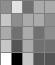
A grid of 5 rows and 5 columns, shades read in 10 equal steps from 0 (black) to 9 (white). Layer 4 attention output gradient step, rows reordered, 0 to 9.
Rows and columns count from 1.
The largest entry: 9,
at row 5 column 1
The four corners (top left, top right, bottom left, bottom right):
5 6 9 3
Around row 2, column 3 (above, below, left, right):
4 6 5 6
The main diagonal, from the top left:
5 5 6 4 3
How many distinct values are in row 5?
4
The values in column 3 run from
4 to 7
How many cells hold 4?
5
